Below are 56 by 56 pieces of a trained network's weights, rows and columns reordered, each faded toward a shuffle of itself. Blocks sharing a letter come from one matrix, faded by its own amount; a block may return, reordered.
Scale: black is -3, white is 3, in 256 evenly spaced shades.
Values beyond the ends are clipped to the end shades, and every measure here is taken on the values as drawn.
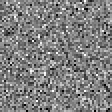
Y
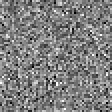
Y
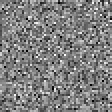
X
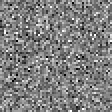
X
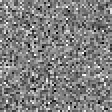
X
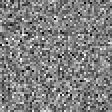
Y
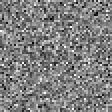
Y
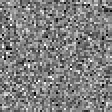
X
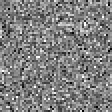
Y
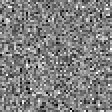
Y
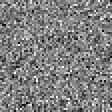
Y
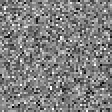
Y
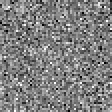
Y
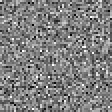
Y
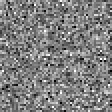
Y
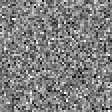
Y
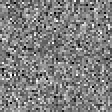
Y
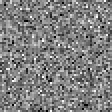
X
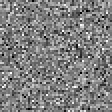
X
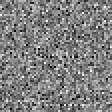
Y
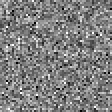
X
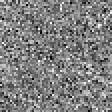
Y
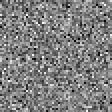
Y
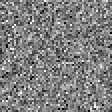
X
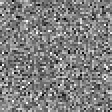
Y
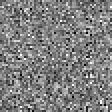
X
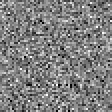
Y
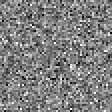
Y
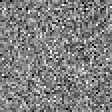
Y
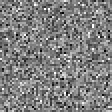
Y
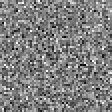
Y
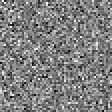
X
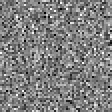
Y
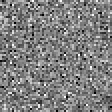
X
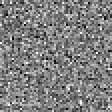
Y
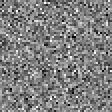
Y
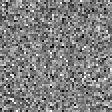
X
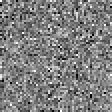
X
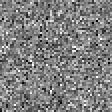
Y
